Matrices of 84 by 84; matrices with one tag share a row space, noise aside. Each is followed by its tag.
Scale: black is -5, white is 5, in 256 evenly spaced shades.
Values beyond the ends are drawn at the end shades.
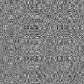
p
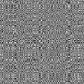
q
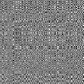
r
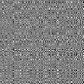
r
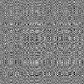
p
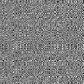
r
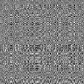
p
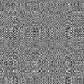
q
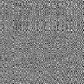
r
